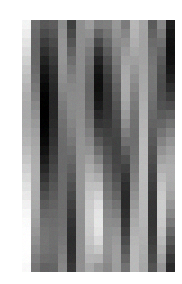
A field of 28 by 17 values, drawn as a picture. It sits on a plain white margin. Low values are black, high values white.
Grain: streaks running down. Roughest part: bottom right. Average level on the scale: 50%.
